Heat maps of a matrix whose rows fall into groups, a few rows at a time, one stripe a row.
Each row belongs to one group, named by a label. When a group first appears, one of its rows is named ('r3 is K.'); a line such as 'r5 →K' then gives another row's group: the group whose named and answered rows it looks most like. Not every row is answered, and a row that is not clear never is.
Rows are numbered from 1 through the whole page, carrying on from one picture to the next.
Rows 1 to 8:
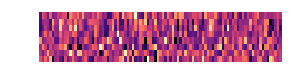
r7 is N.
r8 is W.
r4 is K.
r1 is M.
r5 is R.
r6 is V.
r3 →K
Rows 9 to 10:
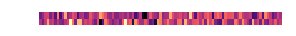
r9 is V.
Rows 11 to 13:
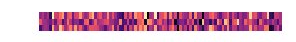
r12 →R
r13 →K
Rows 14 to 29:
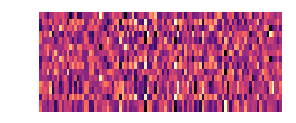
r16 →K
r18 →R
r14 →V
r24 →V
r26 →W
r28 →R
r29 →R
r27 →M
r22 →M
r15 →M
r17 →W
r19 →N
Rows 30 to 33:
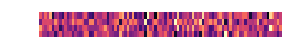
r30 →W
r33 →R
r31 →M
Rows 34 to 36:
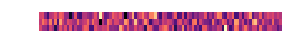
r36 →R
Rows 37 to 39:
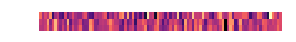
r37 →W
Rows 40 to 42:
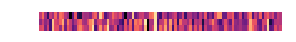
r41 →K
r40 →V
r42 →K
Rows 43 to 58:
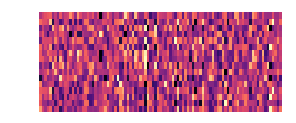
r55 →W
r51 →K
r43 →N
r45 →K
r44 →W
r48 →W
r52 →M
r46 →V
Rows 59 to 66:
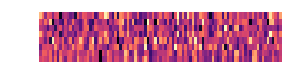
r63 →K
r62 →W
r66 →N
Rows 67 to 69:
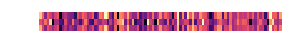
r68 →W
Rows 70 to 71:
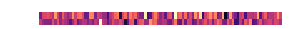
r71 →V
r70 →M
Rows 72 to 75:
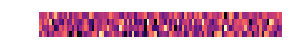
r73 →W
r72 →M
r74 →R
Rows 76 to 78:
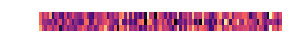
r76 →W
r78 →W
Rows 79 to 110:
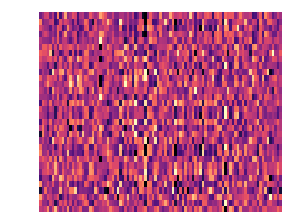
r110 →M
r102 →N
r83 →V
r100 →R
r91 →K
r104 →M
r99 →K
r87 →R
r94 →R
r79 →V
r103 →M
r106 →R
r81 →R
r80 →R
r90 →N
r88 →K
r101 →R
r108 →W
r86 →N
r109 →R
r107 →K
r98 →M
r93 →M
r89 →N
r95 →R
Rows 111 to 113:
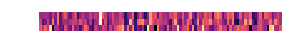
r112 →V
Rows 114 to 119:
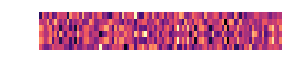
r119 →V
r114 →M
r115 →M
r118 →W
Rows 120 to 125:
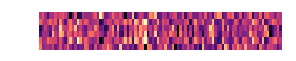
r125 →R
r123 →K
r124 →N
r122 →K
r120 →V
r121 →N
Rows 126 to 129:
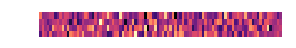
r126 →R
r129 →M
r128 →K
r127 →V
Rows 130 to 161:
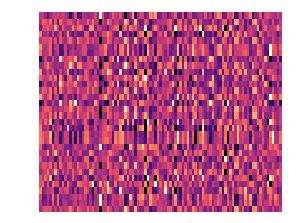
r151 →V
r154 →N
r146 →N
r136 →W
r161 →N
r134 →N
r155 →M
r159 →V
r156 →W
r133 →R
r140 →N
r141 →K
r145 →N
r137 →K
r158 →R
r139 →R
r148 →R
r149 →W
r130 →V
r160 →V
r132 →M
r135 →W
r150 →W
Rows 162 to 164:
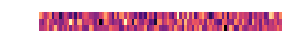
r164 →M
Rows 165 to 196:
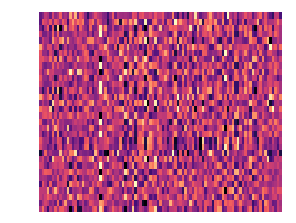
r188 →K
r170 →W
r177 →V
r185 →R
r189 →V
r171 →R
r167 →V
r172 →N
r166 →M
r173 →V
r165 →K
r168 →V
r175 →R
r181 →N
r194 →N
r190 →N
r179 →K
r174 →N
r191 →V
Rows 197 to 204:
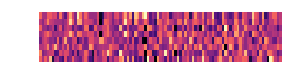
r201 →V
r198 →N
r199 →R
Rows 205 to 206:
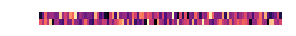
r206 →W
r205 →K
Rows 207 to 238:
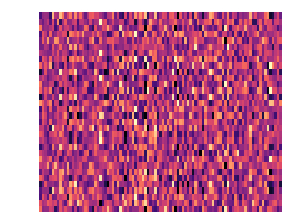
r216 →K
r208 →V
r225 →K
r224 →M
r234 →K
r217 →V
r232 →K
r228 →K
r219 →W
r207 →K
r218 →R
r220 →K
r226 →V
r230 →W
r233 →V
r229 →R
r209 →R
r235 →K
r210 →M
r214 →M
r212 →K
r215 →W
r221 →W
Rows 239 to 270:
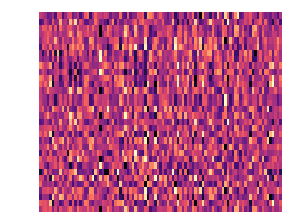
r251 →N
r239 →R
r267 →M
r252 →R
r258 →W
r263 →V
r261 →M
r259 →K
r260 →M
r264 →K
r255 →N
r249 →W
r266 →R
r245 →V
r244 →M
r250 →W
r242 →N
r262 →N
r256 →K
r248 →V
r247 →W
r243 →M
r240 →K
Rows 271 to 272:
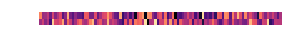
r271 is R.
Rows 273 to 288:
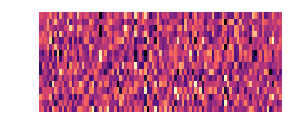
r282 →K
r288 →K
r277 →W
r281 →M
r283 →R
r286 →W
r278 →M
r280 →V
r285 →M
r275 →N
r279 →V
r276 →N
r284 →K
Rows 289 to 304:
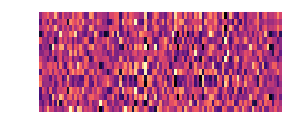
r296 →R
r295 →K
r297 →N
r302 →K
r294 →K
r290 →M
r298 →M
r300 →R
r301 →M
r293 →R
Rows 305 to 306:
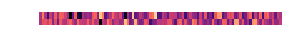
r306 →N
